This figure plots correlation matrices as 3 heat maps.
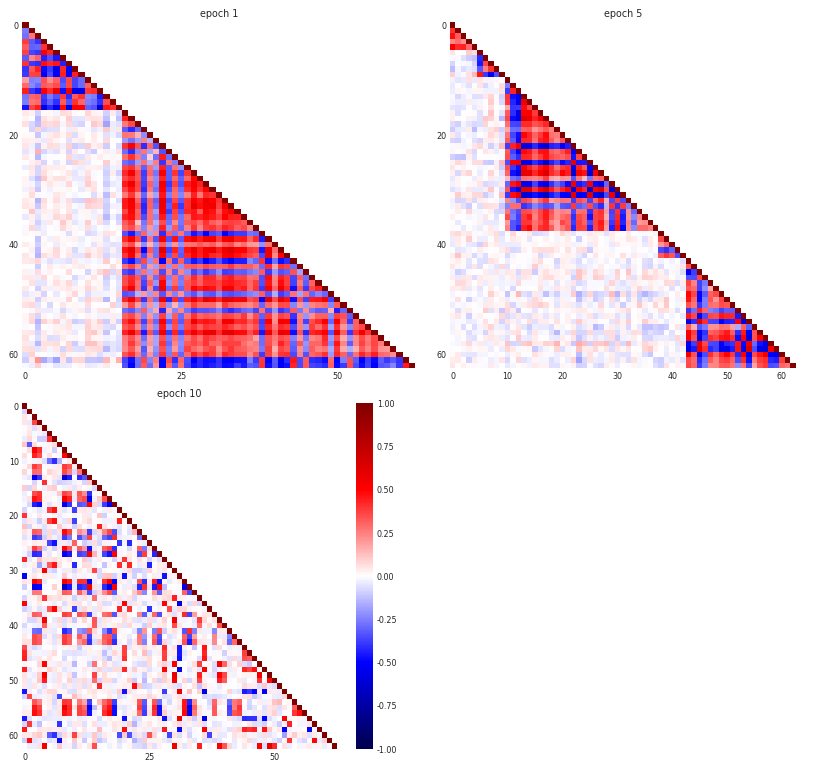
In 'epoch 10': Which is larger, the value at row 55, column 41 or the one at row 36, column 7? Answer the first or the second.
the second
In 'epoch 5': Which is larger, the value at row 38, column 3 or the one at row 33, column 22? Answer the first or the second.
the second
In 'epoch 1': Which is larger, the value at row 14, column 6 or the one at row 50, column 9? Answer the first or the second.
the first
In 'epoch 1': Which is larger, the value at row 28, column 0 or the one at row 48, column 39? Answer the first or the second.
the second
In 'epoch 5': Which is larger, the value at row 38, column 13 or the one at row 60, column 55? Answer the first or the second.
the second
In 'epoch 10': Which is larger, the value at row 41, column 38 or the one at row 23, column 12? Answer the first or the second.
the second
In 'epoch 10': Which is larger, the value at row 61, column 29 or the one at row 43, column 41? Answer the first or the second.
the first
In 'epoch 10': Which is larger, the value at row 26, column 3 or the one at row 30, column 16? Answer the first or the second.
the first
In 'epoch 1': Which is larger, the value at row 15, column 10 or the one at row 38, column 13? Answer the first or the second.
the second
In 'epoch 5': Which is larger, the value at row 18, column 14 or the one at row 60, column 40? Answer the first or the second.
the first
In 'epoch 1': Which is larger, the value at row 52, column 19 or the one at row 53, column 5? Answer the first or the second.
the first
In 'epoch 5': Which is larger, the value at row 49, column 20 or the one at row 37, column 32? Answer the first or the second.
the second
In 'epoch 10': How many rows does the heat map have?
63
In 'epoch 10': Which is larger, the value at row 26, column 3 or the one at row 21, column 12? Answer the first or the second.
the first
